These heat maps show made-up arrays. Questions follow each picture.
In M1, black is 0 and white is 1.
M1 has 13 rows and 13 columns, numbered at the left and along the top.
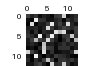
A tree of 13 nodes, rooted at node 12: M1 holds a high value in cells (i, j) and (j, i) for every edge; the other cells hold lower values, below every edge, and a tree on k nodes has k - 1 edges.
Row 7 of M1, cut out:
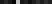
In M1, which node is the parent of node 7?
4
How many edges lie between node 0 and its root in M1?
2
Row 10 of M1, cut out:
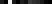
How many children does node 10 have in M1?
0
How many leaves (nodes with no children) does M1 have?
7
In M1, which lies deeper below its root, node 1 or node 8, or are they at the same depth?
the same depth
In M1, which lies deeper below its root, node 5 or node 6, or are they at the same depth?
node 5
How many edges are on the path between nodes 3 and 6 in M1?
2
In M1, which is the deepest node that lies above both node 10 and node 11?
6
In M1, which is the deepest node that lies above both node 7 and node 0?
9
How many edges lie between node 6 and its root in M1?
1
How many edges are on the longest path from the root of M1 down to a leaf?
3
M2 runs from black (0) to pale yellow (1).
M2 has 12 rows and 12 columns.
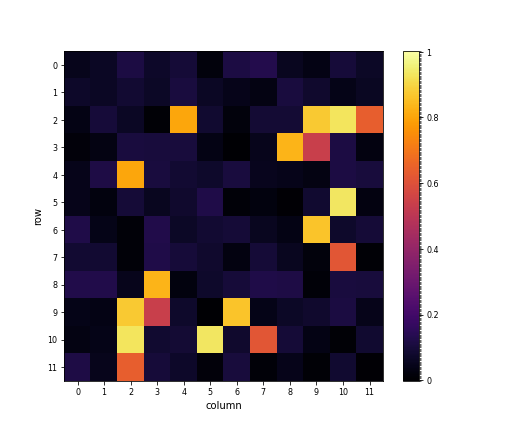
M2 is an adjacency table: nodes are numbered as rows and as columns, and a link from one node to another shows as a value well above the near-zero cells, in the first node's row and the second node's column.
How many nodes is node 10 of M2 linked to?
3
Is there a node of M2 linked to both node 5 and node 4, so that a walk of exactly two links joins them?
no
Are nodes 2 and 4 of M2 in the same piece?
yes
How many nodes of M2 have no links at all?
2
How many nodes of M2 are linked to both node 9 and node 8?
1
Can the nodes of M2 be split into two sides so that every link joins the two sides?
yes
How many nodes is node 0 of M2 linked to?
0
